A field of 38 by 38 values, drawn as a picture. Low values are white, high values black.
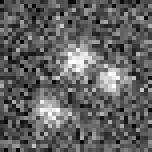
Stripes: none. Average level on the scale: 60%. Mirror symmetry: none. Dips: three. Slope: none. Odd rows or columns: none.
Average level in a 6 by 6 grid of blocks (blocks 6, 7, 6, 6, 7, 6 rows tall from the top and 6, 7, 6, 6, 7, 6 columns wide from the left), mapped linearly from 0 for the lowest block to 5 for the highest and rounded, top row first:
454444 / 543344 / 551024 / 544314 / 522444 / 444444
